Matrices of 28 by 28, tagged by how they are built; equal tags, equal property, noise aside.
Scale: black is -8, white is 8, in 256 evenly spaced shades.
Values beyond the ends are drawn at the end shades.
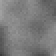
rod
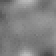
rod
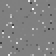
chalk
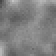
rod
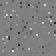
chalk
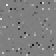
chalk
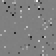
chalk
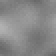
rod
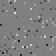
chalk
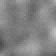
rod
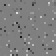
chalk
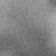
rod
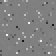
chalk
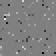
chalk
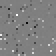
chalk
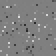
chalk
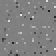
chalk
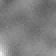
rod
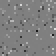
chalk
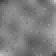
rod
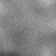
rod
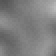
rod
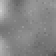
rod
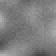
rod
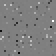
chalk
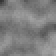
rod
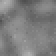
rod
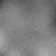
rod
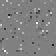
chalk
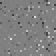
chalk
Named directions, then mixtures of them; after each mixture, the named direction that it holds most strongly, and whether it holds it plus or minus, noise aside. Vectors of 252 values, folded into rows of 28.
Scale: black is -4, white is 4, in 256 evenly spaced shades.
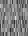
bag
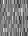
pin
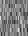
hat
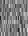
hat, minus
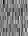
pin, minus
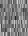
bag, minus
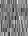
bag, minus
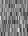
hat, plus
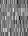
pin, plus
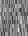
hat, plus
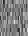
hat, minus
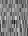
bag, plus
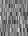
hat, plus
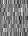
pin, plus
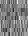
bag, minus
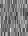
bag, minus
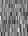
hat, plus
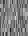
bag, plus
